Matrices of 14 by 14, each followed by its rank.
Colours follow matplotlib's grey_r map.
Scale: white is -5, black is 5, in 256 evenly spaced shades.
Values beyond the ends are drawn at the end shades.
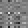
two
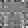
three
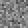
full rank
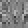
three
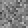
full rank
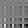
one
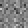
three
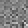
three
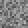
full rank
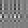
one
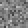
full rank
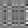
one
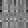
two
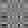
one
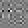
two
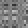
two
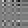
one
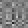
two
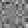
three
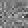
three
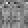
three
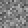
full rank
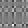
one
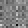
two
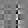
one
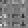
two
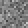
full rank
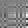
one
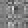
two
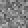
full rank
